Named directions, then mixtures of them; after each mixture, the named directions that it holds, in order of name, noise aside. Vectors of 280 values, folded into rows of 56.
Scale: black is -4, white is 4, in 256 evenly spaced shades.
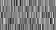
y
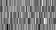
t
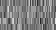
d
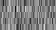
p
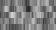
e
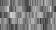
d, e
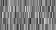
p, t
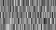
t, y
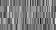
d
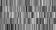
e, t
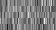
d, t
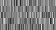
y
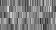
d, e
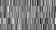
d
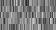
e, y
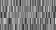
d, y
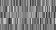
d, y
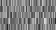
d, t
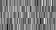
d, t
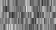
e, t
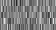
t, y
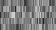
e, p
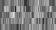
e, p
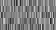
y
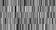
p
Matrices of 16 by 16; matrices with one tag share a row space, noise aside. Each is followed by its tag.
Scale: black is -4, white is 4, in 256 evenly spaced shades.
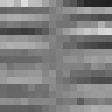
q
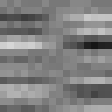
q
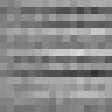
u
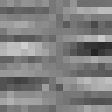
q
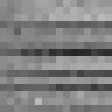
u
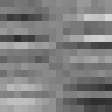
q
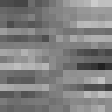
q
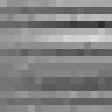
u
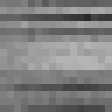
u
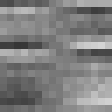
q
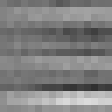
u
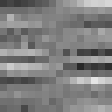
q
